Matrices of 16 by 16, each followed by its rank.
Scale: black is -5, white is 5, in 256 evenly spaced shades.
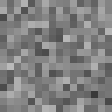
full rank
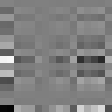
one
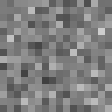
full rank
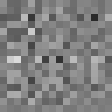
three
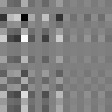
one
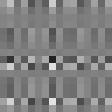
one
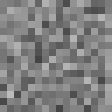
full rank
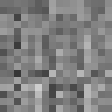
three
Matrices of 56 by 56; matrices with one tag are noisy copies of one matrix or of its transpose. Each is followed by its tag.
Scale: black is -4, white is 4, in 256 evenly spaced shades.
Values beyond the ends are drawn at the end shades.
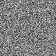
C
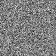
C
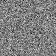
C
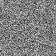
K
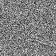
K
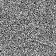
K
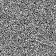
K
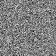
C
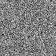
K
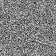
K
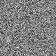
C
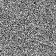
K
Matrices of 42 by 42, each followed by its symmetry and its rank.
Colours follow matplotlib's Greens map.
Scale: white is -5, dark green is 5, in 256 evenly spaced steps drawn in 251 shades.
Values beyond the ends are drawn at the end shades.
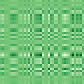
neither, rank one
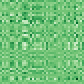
neither, rank three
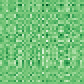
neither, rank three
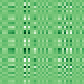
neither, rank one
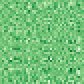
neither, rank five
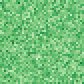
neither, full rank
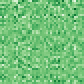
neither, rank five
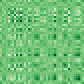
symmetric, rank three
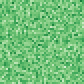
neither, full rank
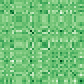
symmetric, rank three
